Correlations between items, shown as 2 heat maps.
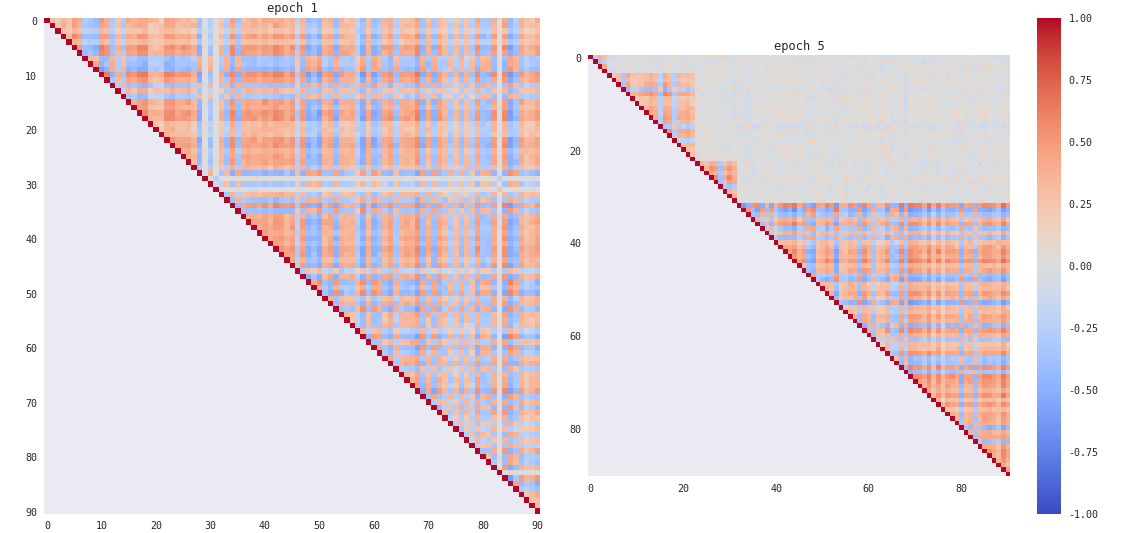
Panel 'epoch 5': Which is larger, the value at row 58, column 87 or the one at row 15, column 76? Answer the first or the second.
the second
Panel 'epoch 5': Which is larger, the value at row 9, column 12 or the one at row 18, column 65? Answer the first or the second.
the first
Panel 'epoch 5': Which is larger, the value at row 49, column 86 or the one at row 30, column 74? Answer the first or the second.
the first
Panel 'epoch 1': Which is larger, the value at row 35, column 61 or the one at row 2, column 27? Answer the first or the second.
the first
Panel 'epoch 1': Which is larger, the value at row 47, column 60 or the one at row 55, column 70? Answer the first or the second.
the second
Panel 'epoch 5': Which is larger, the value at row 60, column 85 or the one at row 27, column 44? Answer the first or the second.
the first
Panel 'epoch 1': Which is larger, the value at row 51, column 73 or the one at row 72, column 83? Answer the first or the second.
the first
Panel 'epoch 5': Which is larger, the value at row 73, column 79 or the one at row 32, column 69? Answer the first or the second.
the second
